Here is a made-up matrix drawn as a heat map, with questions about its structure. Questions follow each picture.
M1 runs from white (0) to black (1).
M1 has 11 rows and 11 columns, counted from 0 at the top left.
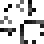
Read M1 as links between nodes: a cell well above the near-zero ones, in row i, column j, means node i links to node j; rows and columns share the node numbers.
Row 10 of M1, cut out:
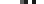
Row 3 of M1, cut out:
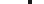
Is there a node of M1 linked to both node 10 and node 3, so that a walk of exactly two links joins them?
no
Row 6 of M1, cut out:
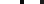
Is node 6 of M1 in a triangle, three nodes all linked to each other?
yes
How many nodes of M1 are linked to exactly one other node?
3
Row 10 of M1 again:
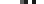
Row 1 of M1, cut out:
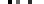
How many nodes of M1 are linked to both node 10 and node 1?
0
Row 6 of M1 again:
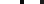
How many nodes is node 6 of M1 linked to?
2
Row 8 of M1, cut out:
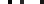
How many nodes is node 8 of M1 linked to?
3
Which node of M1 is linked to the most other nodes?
node 5
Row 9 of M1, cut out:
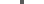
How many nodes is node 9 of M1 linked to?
1
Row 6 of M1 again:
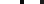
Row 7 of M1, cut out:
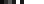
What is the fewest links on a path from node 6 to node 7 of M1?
2
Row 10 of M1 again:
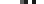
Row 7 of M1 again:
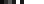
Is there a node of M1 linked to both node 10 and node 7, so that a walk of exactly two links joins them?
yes
